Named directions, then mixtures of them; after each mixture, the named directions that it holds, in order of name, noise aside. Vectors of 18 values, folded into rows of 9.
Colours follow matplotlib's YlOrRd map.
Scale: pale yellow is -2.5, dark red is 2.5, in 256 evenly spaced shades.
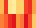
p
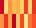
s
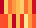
s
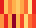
s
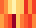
p, s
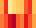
p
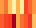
p, s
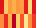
s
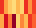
p, s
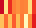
p, s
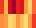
p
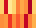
p, s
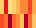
p, s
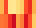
p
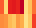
p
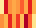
p, s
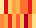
p, s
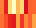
p, s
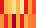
p, s
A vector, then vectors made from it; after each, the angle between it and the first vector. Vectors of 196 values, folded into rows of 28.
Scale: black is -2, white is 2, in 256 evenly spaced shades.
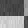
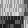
nearly opposite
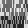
partly opposed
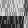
nearly opposite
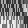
partly aligned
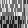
partly opposed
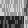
nearly opposite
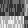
nearly parallel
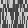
orthogonal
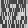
orthogonal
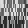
partly opposed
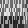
partly opposed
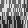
partly opposed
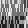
partly opposed
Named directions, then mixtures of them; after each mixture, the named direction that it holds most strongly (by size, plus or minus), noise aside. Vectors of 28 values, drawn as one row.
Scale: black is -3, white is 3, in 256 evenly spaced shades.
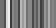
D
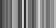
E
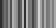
E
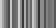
E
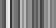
D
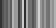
E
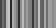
D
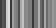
D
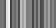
D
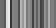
D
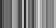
E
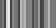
D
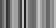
E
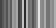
E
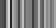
D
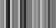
D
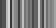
D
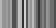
E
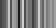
E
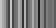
E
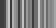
E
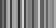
E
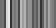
D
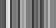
D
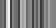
D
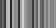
D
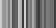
E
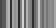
E
